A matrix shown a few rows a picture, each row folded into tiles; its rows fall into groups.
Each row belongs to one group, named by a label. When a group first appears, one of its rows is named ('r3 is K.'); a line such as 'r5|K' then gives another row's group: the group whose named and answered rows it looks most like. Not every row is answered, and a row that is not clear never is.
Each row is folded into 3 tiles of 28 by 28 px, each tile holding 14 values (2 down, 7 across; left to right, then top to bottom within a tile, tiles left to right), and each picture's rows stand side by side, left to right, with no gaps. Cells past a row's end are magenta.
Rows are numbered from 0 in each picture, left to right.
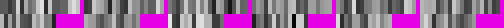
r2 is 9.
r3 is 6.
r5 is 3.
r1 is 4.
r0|9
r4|9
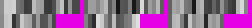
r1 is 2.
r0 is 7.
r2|4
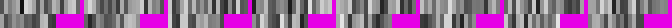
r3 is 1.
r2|9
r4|3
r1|2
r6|2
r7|4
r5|6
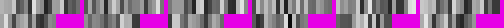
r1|1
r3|2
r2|4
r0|3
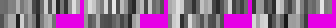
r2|7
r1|2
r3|1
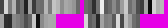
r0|2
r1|9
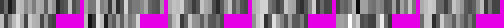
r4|1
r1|2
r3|7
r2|7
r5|7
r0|9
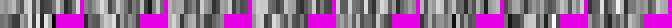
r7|1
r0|6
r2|3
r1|6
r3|7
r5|6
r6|6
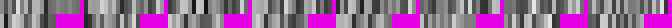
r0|9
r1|6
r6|1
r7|2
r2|4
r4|4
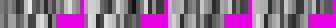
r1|7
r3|3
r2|3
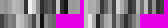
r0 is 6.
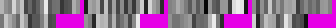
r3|9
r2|1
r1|2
